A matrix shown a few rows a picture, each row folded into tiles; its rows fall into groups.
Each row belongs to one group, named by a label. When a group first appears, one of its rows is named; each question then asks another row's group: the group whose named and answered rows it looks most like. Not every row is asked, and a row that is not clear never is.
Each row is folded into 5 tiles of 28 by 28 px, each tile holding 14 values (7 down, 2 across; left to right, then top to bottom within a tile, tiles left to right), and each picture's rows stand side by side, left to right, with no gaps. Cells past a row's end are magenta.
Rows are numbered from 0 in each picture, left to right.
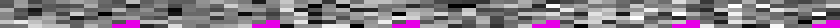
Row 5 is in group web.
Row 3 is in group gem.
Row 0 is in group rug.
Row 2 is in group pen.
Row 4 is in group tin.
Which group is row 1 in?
rug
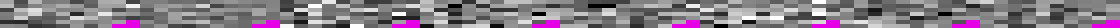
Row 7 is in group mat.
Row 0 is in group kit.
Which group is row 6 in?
rug
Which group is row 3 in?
pen
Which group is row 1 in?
web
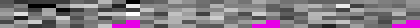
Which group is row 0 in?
gem
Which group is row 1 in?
tin
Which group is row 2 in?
web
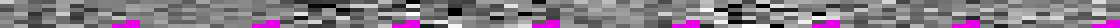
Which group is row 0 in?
mat
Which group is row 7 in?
tin
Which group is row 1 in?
pen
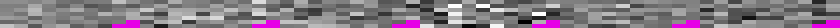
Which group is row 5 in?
mat
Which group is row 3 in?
web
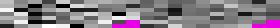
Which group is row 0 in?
pen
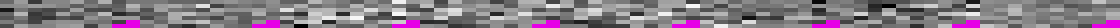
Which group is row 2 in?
tin
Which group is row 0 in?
mat
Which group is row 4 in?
kit
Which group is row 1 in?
web
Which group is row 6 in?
gem
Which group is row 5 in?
mat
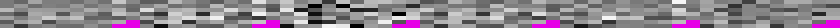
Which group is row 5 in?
pen
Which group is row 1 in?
tin
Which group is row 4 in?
tin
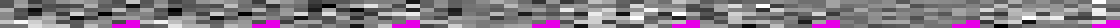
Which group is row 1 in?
rug
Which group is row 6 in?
web
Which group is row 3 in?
rug
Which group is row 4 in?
tin
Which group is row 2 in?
gem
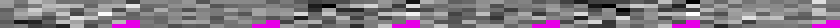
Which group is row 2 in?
gem
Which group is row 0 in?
kit
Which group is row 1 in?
web
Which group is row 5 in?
tin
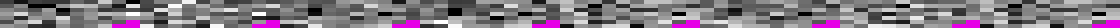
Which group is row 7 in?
pen
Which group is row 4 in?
pen
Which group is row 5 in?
rug
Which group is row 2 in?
rug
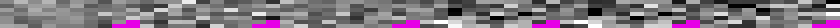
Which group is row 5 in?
gem
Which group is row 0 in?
kit
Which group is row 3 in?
rug
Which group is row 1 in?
web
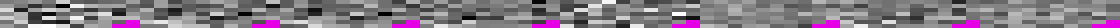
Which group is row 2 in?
rug
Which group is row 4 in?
web
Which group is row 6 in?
mat
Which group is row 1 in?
rug
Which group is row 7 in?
tin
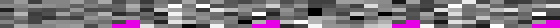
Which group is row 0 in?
mat
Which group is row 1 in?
web
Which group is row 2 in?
rug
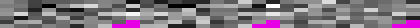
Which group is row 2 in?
web
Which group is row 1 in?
gem
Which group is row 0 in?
gem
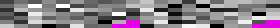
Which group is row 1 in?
pen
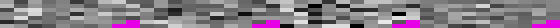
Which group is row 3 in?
web
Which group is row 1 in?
rug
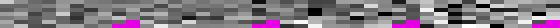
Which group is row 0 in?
mat
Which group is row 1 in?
mat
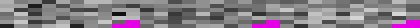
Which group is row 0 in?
pen
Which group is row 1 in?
mat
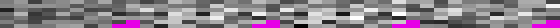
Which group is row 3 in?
kit
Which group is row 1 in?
tin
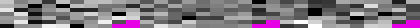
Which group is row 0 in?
pen
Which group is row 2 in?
rug
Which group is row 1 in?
mat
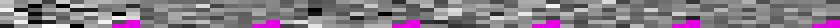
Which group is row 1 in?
web
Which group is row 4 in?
web
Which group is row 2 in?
rug
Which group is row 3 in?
kit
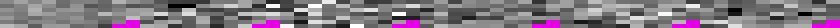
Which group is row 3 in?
mat
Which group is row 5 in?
rug
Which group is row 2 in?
web
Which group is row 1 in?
gem
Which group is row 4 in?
kit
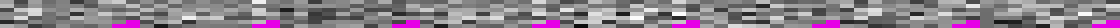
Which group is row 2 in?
mat
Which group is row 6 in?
kit
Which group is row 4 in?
tin
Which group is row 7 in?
kit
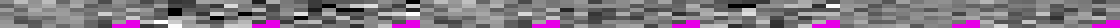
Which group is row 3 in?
kit
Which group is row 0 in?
kit
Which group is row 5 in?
gem
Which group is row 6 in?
pen
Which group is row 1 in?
rug
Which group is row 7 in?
mat
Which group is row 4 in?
mat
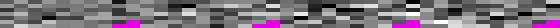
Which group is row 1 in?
gem
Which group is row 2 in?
gem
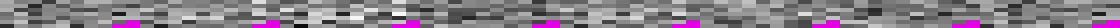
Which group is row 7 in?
pen
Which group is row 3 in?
mat
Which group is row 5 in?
kit
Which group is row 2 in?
tin
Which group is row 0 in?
pen
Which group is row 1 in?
tin
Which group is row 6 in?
rug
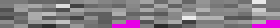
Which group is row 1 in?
tin
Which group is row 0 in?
web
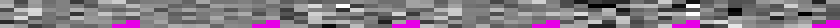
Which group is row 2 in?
web
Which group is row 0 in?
kit
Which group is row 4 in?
gem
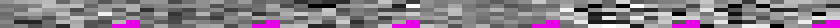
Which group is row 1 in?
mat
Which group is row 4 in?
pen
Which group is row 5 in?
pen
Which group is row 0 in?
kit
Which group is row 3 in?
kit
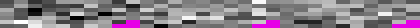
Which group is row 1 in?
tin
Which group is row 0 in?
rug
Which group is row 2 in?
kit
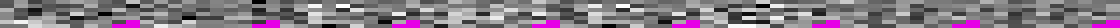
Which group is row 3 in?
tin
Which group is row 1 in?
mat
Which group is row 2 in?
web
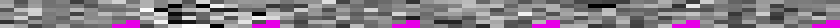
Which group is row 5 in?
mat
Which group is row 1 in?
pen
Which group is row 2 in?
web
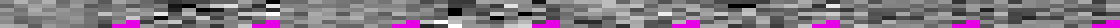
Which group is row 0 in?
kit
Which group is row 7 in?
mat
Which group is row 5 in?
gem
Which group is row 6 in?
mat
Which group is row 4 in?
kit
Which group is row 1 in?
gem
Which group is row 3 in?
rug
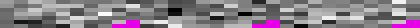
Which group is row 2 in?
tin
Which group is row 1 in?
rug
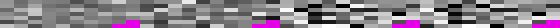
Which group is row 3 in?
pen
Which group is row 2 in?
pen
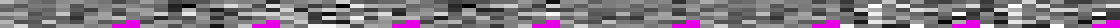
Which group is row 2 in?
pen
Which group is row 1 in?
gem
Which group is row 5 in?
mat
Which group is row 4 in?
mat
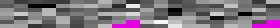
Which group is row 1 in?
rug
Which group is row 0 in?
gem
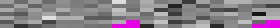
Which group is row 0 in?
tin
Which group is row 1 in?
pen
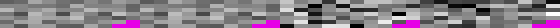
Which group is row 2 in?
pen
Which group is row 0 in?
tin
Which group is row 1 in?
tin
